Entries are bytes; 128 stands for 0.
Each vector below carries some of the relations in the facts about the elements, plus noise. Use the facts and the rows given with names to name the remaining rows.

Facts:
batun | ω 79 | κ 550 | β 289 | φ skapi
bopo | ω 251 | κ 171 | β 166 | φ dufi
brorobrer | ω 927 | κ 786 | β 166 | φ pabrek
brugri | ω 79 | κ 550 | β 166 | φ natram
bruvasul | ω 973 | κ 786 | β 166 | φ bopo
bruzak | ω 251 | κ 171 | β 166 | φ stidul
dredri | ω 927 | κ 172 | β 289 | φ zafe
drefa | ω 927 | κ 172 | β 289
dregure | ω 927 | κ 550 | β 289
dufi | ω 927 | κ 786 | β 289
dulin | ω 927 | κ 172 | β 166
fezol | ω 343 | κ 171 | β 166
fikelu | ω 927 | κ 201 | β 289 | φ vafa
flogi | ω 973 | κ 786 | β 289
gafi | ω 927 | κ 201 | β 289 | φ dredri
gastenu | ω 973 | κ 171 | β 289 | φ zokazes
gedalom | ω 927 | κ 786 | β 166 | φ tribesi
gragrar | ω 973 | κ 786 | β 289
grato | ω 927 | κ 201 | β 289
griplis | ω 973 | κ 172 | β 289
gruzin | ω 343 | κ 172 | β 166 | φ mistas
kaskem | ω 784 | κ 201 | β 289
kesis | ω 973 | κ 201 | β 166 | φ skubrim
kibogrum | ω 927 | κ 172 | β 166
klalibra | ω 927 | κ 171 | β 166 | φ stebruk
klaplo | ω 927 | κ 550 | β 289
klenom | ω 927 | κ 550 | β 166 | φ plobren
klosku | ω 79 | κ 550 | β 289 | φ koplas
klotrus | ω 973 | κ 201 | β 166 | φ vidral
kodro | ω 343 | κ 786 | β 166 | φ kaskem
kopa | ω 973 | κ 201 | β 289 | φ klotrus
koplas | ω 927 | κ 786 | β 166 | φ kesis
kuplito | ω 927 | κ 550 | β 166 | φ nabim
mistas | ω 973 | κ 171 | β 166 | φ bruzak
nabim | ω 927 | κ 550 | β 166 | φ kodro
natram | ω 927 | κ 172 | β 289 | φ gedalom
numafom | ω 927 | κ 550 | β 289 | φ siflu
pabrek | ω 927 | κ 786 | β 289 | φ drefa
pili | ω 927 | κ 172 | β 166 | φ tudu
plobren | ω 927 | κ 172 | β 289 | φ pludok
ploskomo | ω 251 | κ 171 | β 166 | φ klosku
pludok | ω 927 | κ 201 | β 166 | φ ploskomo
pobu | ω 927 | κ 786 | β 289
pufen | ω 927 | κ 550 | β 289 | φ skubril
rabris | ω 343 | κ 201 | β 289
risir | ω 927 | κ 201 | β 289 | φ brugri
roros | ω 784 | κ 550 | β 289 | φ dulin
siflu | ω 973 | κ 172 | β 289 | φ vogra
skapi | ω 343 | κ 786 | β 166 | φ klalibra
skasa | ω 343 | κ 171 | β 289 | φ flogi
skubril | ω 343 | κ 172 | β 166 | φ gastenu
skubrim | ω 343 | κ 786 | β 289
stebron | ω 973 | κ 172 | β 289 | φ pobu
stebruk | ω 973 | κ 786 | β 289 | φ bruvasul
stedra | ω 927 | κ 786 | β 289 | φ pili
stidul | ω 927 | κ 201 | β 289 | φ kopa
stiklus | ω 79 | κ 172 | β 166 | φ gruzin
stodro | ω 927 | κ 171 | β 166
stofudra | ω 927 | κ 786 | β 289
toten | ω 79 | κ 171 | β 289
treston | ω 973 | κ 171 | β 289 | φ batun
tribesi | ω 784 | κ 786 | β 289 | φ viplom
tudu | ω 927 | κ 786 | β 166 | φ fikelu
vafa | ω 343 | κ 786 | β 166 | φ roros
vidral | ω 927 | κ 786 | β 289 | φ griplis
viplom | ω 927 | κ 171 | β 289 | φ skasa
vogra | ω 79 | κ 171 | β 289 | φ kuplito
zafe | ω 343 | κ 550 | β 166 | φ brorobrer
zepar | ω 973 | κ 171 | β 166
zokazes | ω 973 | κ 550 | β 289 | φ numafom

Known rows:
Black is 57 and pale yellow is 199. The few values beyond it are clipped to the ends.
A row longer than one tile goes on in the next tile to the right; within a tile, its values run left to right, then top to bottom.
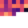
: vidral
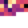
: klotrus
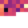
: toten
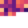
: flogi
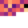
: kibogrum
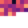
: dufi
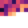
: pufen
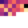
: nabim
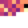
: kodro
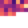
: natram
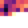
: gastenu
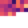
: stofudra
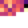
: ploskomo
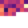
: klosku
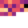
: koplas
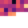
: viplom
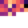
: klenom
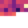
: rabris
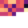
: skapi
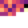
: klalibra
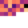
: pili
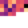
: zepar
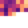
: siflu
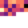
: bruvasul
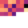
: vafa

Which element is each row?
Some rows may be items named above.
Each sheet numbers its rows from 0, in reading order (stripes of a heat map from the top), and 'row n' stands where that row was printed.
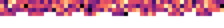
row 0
klotrus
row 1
stidul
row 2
pludok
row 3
gastenu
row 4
stiklus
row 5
plobren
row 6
brugri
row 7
bruzak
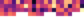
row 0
natram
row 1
griplis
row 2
zafe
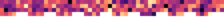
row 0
treston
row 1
gragrar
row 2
dufi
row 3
kodro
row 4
kaskem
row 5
gruzin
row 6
numafom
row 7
gastenu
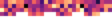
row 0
bruvasul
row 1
natram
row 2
skubril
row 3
numafom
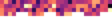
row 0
tribesi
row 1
vogra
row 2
numafom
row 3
fezol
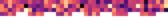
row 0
stodro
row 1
stebruk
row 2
pludok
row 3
roros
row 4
skubrim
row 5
griplis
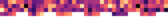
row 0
kesis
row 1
zokazes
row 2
risir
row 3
stebron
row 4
mistas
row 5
kopa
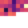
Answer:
skasa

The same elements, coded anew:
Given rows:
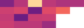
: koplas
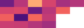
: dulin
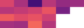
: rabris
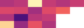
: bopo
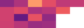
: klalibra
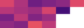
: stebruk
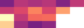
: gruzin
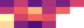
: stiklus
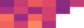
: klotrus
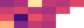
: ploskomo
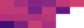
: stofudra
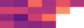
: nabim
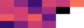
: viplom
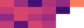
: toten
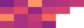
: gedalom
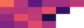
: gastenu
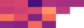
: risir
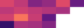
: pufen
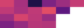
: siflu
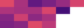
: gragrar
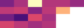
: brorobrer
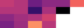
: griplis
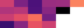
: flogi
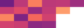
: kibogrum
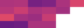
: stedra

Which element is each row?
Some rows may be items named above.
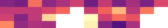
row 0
kodro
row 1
stiklus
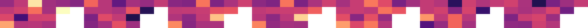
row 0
zafe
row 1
gastenu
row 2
kodro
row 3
kodro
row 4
kesis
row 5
stidul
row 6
siflu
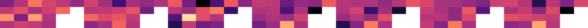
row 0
pludok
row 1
rabris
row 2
stebron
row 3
griplis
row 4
vidral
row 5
skubrim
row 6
kopa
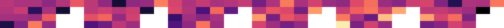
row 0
vidral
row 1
tribesi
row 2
dufi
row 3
klenom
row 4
brugri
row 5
skasa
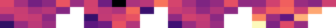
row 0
numafom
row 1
kaskem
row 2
numafom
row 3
brugri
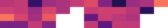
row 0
natram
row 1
vogra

